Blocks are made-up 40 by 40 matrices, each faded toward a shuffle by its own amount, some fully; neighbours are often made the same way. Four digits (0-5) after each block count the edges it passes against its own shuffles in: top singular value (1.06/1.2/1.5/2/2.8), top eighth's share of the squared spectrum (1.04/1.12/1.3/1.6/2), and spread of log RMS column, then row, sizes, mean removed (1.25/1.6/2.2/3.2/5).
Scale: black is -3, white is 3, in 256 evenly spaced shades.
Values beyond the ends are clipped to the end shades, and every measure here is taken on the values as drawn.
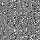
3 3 2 0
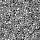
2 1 0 0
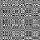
4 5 3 3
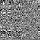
3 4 2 2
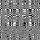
4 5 3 3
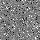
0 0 0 0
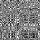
4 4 2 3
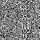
3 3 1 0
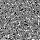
0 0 0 0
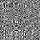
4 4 2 2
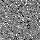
2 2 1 1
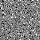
1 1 0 0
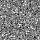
0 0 0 0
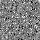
2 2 0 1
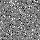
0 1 0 0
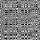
4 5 3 3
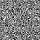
3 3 2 1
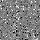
3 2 1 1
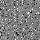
2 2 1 0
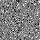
2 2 0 0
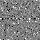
2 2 0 1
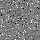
0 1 0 0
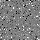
1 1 0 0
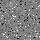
0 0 0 0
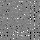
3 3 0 1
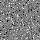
0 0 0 0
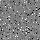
0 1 0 0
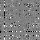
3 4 2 2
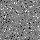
0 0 0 0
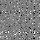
2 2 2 1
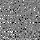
2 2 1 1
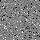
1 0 0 0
